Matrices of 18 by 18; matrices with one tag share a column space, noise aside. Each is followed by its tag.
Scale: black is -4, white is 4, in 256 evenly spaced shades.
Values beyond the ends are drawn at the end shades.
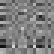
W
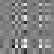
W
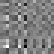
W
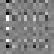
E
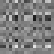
E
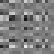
E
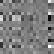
E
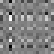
E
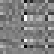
E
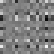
E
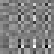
W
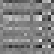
E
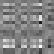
W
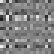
E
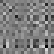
W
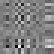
W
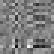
W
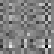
W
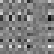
E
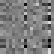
W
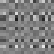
E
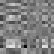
W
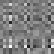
W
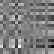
W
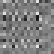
E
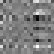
E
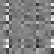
W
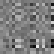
W
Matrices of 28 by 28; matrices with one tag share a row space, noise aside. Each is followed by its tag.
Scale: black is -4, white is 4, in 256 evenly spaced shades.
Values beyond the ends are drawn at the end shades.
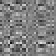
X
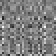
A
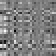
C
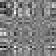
C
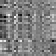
C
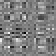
X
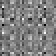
A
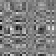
X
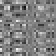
X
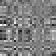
C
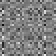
A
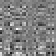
X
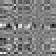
C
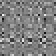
A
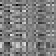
X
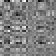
X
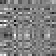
C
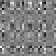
A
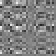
X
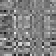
C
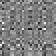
A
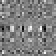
A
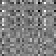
A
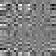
C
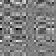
X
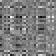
X
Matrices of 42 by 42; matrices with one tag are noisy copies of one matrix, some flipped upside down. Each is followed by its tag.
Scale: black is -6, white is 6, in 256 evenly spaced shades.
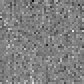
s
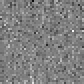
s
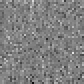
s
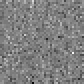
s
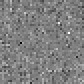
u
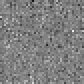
s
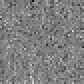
s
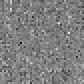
u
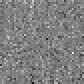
s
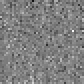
s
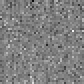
s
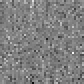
s
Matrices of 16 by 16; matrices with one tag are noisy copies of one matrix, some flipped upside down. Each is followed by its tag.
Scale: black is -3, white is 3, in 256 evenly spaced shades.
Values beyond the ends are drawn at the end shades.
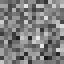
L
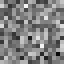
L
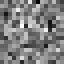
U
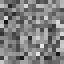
L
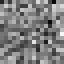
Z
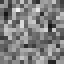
U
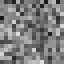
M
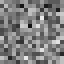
L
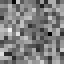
M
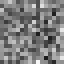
Z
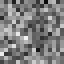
M
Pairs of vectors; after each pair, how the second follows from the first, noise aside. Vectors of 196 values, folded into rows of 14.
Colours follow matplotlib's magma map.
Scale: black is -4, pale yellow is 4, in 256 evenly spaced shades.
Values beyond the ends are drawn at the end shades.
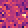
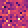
shuffled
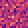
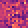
shuffled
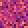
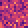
negated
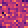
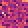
negated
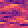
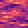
negated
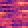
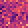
shuffled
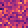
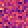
negated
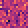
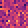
negated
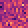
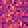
shuffled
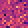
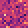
negated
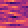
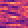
negated
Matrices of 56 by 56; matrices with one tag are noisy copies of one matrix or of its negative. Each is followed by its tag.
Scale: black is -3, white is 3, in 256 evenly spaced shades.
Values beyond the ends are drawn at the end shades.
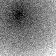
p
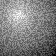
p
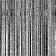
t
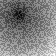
p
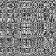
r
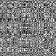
r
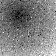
p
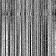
t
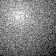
p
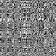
r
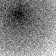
p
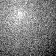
p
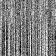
t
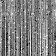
t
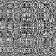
r
